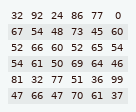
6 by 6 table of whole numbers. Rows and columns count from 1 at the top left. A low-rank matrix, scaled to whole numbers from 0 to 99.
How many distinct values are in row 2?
6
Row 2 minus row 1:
35 -38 24 -13 -32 60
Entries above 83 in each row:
2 0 0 0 1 0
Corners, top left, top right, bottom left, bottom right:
32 0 47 37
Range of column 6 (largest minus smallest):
99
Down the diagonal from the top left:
32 54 60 69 36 37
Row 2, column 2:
54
